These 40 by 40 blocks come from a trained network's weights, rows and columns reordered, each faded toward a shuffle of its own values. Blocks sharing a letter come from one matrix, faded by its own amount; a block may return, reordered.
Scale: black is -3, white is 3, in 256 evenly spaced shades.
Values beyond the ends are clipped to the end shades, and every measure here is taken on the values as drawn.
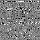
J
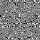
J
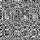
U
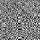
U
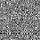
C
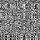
U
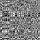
U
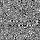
C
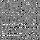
J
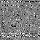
J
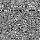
C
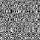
U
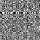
U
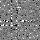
J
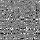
J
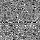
C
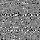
J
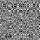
U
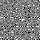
J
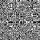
C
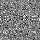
C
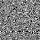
C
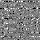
J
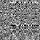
U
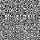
U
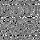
J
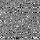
J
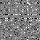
J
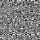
C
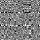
U
